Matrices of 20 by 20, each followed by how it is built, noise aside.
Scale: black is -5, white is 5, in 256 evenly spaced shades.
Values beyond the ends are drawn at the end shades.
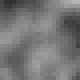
smooth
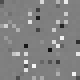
sparse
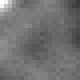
smooth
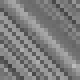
Toeplitz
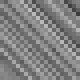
Toeplitz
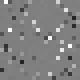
sparse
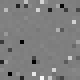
sparse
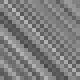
Toeplitz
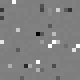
sparse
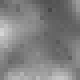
smooth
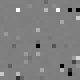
sparse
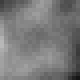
smooth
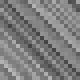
Toeplitz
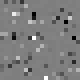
sparse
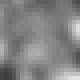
smooth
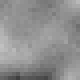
smooth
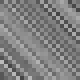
Toeplitz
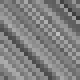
Toeplitz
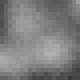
smooth
